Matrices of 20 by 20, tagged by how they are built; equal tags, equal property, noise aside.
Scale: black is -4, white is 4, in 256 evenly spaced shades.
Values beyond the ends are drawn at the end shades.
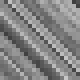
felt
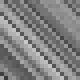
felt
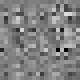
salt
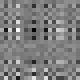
salt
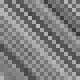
felt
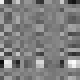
salt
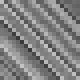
felt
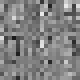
salt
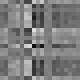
salt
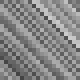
felt
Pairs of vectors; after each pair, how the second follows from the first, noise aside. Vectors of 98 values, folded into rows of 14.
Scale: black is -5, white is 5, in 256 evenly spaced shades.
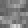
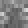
wrapped around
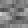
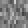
shuffled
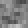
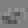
partly zeroed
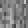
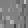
partly zeroed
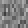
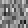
scaled up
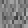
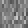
negated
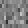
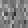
shuffled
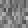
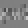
partly zeroed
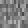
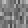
shuffled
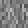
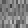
shuffled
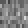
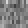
shuffled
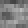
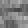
wrapped around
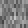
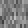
copied
